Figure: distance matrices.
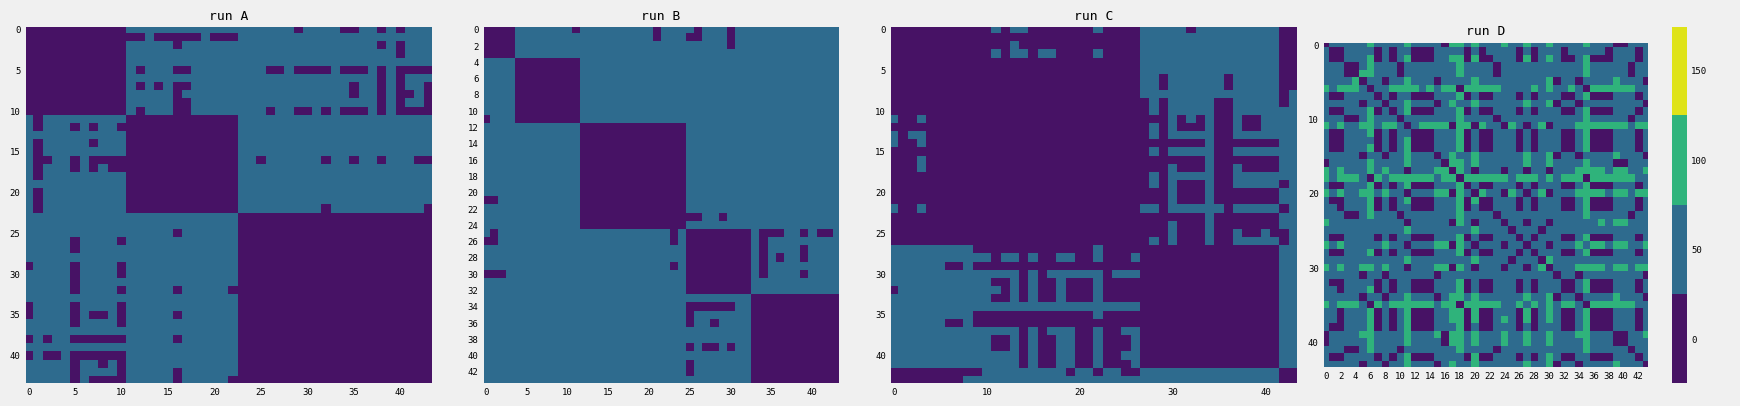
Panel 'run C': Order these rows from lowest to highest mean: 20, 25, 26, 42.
20, 25, 26, 42
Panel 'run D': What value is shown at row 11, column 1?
50
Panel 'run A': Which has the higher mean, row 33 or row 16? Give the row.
33
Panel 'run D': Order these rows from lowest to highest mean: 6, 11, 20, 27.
27, 20, 11, 6
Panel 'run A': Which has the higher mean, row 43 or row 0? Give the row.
0
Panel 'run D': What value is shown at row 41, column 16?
50
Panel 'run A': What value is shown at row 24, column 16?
50
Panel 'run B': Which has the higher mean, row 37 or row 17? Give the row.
37
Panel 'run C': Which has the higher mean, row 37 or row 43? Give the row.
43
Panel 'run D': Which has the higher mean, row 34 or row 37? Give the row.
34
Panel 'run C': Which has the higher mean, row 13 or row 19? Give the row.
13
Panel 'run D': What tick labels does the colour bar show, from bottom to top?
0, 50, 100, 150
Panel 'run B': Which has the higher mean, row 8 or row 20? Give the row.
8
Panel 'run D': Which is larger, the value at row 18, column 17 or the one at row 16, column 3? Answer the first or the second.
the first
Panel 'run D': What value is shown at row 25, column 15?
50
